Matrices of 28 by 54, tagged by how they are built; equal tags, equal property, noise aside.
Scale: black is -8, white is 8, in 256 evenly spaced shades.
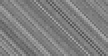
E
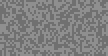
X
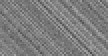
E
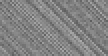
E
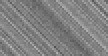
E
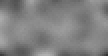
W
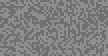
X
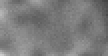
W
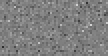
X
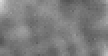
W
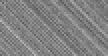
E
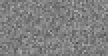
X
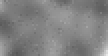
W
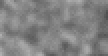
W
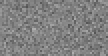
X
